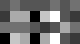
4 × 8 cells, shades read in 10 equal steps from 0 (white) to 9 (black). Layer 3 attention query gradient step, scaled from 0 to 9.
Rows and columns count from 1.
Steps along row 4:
down up up down down up up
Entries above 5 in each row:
5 4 3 4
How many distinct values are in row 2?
6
